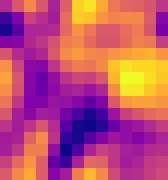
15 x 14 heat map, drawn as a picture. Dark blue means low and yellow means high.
The bottom right is the calmest part. The field is mottled with small blotches. The ninth with the lowest average is the bottom middle. The middle right is the ninth with the highest average. The halves do not mirror each other. No row or column stands out.
